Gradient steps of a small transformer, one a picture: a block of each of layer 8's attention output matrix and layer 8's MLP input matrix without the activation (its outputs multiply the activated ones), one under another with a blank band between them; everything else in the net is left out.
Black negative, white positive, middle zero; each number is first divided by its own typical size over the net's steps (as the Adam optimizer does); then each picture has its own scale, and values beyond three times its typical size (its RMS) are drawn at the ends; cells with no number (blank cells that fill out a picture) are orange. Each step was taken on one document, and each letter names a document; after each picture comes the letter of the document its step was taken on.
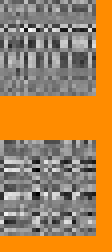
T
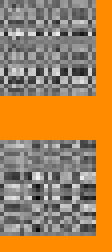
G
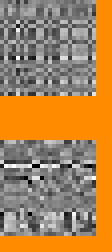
T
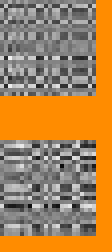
G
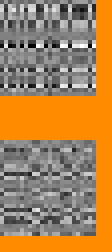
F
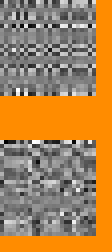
F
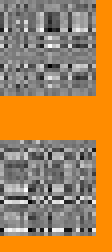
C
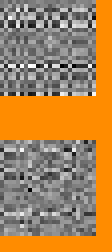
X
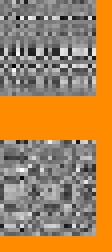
F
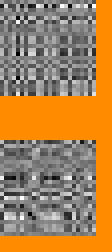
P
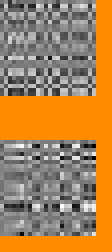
G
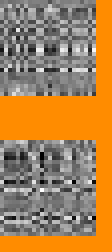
T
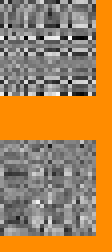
C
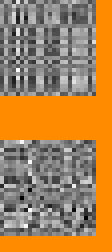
P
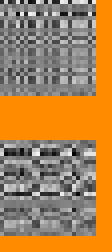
F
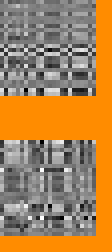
C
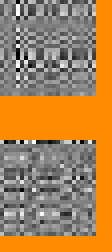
P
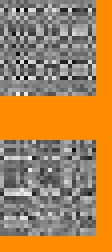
F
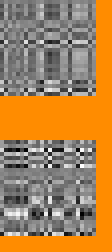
C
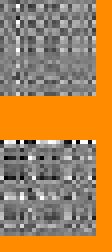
P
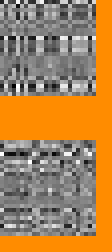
X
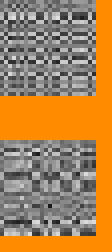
G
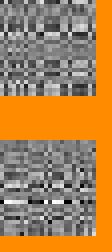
C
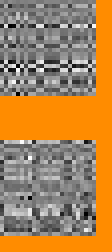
X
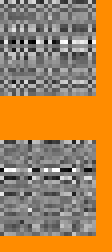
G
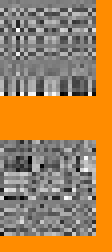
X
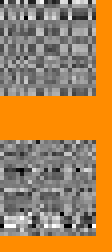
P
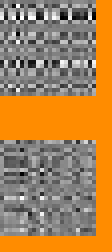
P
